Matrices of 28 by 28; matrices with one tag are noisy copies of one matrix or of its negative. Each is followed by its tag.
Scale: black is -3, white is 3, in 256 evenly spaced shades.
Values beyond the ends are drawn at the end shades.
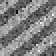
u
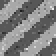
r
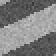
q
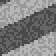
q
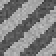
r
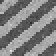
u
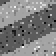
q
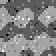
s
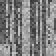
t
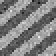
u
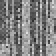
t
